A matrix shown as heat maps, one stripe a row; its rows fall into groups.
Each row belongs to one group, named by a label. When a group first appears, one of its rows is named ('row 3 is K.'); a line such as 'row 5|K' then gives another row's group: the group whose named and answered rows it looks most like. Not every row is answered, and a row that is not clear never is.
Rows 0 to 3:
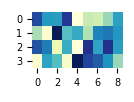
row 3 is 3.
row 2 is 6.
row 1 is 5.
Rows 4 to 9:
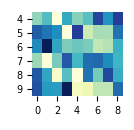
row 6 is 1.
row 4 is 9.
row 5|1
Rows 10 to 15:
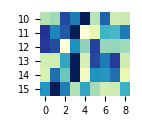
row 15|1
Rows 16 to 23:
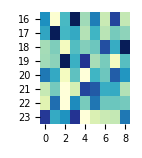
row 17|1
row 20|6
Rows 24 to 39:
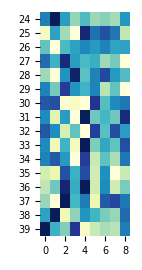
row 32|6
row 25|3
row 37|5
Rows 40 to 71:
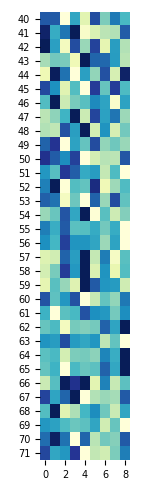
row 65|9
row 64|9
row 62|9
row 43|3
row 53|6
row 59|3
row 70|1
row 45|6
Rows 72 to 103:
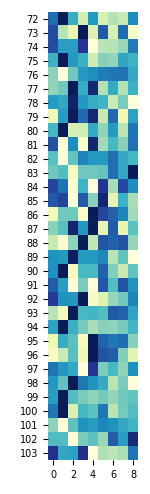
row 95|3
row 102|9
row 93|5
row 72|1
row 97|1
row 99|1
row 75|1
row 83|9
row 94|1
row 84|6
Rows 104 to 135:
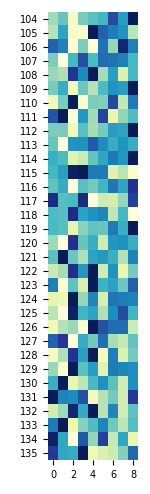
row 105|3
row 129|5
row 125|5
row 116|9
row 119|9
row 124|5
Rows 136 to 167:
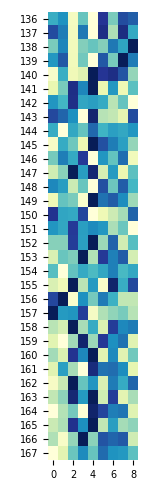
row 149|3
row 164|3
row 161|3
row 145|3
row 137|6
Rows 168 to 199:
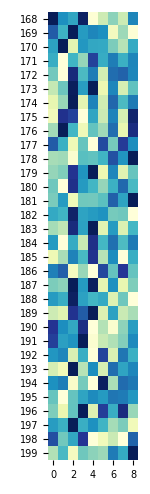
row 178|9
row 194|6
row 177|6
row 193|5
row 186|6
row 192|6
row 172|5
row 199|9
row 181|9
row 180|5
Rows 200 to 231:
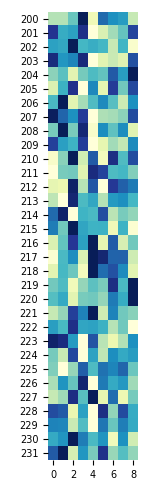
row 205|5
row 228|6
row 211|3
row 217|3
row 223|1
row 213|5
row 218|3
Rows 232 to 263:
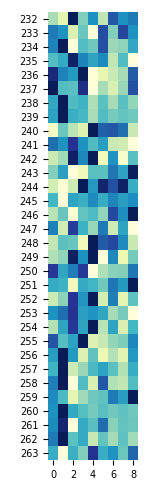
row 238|1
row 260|1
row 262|1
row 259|9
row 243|9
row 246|9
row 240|3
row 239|1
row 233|6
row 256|1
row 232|5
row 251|9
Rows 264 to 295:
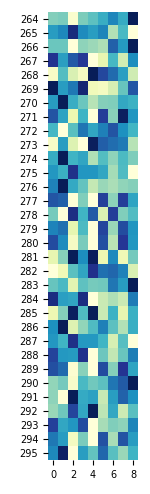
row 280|6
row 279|6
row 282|3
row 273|3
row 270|1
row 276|1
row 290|9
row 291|5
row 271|6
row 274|1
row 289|6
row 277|6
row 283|9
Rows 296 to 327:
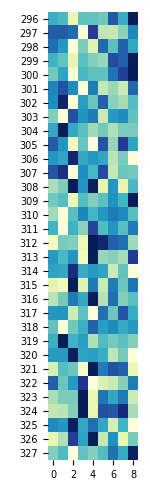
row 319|1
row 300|9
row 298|6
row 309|9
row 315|5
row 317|6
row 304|1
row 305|6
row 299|9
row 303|5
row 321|3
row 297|1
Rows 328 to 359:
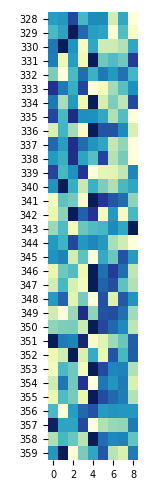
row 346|3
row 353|3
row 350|3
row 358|3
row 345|6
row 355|3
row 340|1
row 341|3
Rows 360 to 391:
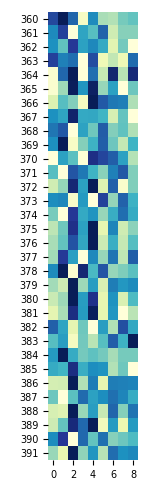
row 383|9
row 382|6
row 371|5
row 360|1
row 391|5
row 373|6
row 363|1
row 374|5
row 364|5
